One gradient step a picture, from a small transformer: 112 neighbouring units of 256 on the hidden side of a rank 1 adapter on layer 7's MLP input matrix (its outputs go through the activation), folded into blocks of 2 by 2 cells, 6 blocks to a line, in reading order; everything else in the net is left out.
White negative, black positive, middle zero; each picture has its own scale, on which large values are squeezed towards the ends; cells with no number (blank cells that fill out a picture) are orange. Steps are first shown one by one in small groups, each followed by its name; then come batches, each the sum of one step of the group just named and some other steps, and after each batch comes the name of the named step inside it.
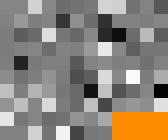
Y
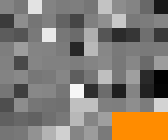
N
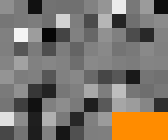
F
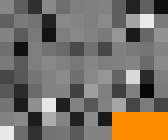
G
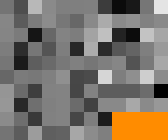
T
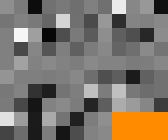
F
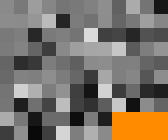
Y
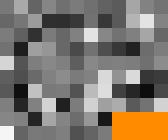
G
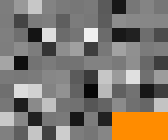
Y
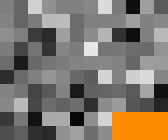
T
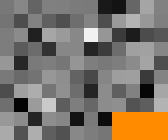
G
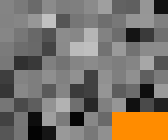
G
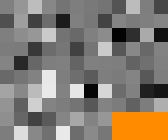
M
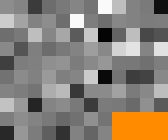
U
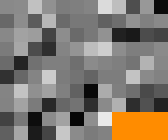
M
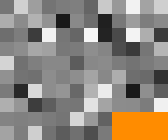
U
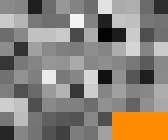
U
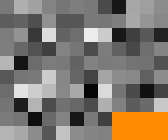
M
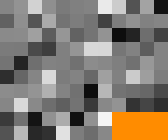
M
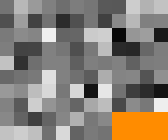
M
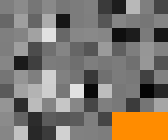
M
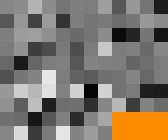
M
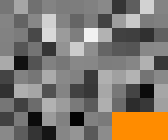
U
